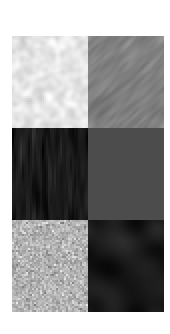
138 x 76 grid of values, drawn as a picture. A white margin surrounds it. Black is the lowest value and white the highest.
It is made of 3 by 2 panels. Panel 1,1: very high, blotchy, faint in contrast. Panel 1,2: middling, slanting up to the right, faint in contrast. Panel 2,1: very low, streaked downward, faint in contrast. Panel 2,2: low, flat. Panel 3,1: high, fine-grained. Panel 3,2: very low, smooth, faint in contrast.
